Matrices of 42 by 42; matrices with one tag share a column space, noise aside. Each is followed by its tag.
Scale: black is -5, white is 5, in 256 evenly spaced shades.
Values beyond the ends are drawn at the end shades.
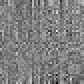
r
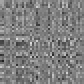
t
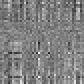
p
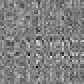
t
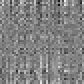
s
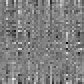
r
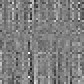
p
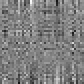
r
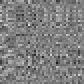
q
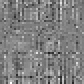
p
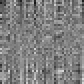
s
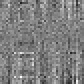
p
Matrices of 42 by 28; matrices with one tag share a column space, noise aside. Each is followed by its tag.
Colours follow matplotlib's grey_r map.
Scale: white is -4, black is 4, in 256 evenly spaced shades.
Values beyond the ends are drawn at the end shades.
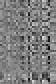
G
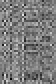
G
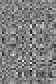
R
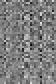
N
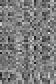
G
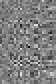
R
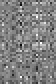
N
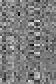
G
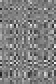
R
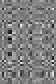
R
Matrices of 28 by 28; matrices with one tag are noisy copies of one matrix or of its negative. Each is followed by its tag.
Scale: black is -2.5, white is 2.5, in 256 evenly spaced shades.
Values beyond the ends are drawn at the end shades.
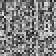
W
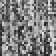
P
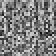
W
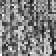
P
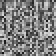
W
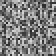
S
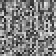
W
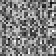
S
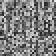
W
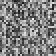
S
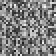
S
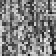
P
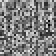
W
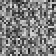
S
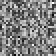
S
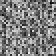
S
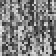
P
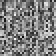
W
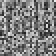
W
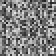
S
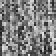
P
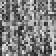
P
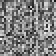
W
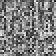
W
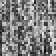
P
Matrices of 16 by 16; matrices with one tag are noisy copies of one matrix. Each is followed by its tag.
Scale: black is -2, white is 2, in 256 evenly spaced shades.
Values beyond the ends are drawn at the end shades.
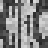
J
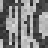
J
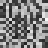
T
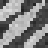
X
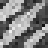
X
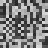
T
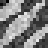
X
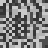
T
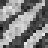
X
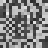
T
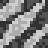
X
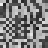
T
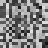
T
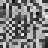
T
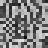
T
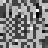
T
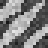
X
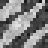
X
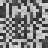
T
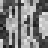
J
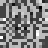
T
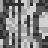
J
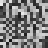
T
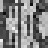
J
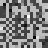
T
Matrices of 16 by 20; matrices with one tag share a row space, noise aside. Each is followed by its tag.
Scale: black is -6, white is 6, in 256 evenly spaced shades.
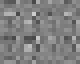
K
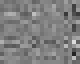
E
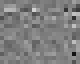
E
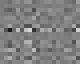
K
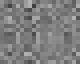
K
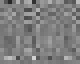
K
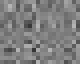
K
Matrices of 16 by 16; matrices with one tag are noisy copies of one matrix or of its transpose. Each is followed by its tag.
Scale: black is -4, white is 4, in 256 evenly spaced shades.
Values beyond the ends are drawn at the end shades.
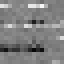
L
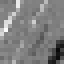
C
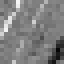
C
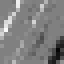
C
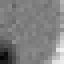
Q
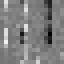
L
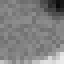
Q
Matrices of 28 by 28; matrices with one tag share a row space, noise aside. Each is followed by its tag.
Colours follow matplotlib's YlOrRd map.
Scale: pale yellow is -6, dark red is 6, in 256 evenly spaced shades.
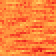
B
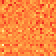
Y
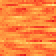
B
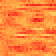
B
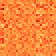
Y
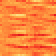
B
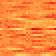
B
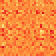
Y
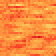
B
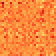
Y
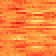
B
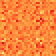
Y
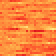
B
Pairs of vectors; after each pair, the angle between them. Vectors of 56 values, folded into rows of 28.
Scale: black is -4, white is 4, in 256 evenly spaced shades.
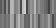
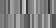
nearly parallel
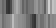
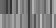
partly aligned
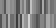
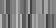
nearly opposite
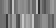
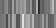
nearly parallel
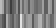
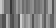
nearly parallel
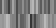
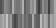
partly aligned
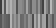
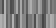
partly opposed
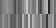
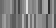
nearly parallel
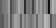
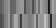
nearly parallel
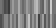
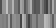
partly opposed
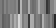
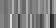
orthogonal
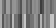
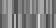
partly opposed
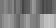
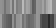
nearly opposite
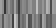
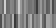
nearly opposite
